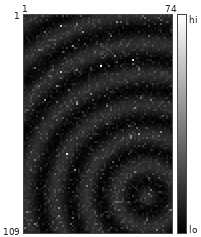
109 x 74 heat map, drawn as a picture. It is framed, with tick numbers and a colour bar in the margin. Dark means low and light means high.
Rings: centred on the bottom right. Mirror symmetry: none. Average level on the scale: 10%. Histogram: skewed, a long tail of high values.
